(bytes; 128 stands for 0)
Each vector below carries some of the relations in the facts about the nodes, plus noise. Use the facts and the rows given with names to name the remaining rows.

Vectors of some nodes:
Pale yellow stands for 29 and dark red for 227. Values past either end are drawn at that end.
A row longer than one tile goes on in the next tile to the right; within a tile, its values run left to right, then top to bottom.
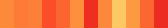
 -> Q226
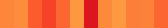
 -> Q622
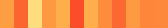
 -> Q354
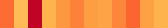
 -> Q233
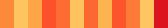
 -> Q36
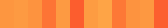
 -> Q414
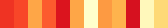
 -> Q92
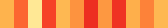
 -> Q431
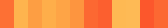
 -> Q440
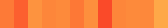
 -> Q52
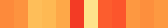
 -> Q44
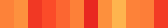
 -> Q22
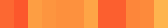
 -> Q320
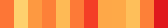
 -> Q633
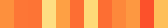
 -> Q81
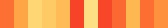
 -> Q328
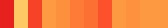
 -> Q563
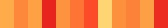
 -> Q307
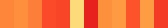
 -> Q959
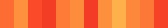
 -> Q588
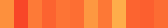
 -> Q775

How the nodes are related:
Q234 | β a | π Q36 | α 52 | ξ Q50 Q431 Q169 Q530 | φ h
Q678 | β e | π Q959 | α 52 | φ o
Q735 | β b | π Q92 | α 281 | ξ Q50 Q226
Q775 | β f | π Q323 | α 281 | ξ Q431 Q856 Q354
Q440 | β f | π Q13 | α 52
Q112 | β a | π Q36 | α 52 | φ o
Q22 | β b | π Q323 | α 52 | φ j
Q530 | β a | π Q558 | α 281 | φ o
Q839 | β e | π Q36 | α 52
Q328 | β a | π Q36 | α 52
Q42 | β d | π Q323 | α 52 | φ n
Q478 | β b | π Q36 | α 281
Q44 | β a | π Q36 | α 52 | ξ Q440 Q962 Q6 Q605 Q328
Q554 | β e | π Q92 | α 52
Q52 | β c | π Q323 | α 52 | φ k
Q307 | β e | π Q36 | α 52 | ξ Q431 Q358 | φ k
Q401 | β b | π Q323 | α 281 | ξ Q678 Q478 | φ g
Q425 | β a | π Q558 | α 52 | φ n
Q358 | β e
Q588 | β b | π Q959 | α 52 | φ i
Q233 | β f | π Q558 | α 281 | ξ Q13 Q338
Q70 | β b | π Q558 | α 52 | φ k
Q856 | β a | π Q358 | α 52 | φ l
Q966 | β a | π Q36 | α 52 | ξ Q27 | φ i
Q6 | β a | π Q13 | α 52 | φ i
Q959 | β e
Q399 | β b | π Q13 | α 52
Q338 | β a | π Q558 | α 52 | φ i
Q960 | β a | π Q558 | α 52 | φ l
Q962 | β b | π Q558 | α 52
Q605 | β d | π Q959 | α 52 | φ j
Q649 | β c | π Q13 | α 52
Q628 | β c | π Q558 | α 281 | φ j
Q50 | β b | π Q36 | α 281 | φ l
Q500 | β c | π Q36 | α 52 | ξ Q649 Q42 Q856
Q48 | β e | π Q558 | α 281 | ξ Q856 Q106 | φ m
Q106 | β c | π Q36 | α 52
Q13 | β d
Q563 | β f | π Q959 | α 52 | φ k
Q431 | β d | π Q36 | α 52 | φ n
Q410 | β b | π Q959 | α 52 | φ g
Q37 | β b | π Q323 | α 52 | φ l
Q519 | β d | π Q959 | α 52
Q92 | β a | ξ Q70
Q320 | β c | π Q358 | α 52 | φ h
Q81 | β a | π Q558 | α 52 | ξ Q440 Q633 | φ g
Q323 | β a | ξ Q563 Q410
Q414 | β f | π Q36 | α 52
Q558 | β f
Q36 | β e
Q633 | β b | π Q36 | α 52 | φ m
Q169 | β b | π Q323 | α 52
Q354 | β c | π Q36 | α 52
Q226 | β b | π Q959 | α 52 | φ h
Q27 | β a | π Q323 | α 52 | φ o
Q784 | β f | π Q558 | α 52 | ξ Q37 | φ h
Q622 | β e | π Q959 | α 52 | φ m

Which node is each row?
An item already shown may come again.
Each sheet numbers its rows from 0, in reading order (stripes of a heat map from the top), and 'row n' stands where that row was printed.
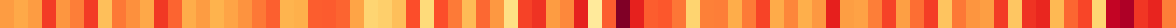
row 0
Q839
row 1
Q440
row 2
Q328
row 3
Q966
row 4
Q478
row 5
Q839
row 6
Q27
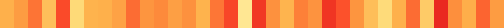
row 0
Q558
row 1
Q358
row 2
Q6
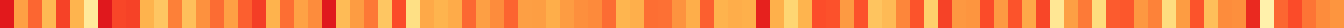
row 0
Q323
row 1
Q478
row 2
Q558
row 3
Q440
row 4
Q962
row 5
Q856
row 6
Q338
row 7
Q234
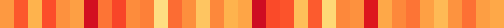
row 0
Q519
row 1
Q605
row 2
Q784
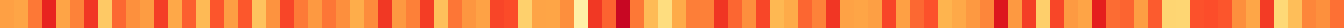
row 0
Q839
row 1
Q500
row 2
Q839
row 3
Q13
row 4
Q735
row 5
Q50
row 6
Q42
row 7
Q48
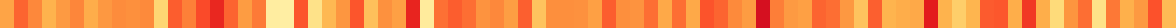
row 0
Q628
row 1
Q70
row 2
Q234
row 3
Q649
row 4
Q678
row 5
Q962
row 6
Q530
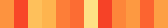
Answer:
Q856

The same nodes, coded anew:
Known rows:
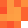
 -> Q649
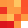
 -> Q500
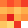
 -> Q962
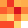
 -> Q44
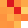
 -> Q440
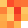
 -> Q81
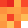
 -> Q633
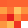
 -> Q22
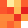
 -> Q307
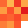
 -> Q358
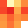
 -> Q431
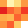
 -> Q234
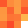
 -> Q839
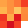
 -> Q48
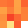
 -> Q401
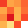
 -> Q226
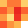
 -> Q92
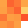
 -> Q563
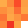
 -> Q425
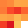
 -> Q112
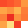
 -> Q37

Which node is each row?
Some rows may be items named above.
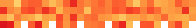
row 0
Q500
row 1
Q328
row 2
Q959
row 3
Q678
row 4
Q328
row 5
Q414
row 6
Q6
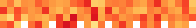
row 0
Q966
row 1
Q6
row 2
Q48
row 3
Q50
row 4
Q42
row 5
Q959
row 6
Q558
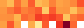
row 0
Q530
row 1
Q735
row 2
Q856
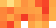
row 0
Q775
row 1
Q13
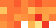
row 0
Q678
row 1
Q70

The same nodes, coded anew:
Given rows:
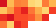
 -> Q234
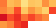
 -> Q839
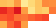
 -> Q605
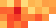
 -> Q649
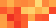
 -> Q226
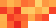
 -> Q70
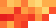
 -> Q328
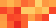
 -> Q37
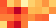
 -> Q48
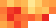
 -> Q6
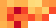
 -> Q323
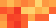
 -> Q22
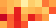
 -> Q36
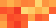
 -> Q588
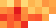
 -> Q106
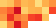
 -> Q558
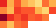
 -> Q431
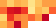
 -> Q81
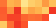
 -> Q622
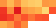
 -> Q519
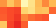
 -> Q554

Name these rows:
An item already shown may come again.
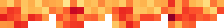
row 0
Q414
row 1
Q500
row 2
Q563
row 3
Q431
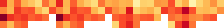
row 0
Q431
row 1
Q431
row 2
Q959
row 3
Q48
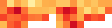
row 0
Q856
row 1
Q440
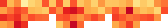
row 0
Q307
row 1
Q775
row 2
Q13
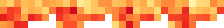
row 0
Q414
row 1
Q42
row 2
Q558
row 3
Q358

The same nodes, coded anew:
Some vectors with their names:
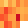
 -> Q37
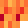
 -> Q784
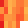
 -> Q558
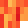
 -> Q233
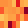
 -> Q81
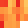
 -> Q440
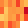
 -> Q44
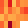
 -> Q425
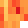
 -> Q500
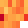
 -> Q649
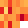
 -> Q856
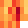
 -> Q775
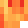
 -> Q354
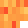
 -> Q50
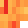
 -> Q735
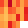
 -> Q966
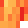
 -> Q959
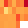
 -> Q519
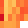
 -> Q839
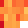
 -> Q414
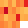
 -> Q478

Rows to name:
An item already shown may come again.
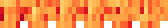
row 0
Q48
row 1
Q431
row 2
Q307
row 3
Q307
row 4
Q962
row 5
Q234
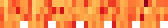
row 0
Q500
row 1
Q358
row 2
Q962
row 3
Q563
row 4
Q558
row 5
Q13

